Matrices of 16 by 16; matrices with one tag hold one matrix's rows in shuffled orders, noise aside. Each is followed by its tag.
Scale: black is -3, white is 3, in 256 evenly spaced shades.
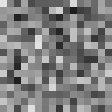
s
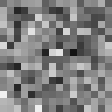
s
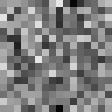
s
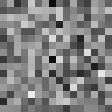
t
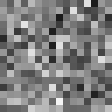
t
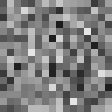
t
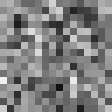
s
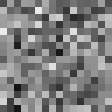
s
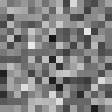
t
